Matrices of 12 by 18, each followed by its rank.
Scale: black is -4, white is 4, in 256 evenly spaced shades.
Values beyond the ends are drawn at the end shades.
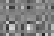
two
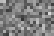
full rank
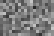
full rank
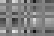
one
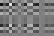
one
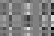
one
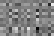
two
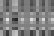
one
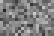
full rank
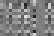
two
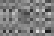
two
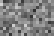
full rank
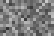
full rank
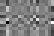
two
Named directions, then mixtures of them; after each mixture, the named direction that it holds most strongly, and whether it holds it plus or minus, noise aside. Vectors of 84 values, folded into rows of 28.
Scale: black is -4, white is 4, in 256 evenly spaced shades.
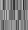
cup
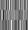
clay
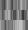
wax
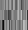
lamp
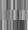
wax, minus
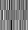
clay, minus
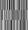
clay, minus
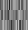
clay, minus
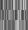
cup, minus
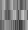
wax, minus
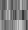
wax, plus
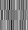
clay, minus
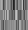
cup, plus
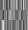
cup, minus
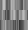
wax, minus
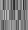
cup, plus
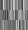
cup, minus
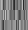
cup, plus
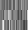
lamp, minus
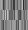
cup, plus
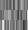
lamp, minus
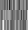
lamp, minus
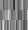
lamp, minus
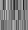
cup, plus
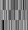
cup, plus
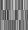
cup, minus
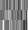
lamp, minus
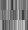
wax, plus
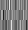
clay, plus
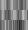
wax, minus
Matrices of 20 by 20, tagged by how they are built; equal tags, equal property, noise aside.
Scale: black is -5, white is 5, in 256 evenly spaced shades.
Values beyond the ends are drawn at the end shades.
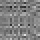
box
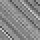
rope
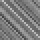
rope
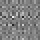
box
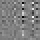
box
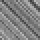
rope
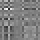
box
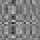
box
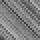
rope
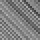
rope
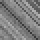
rope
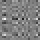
box
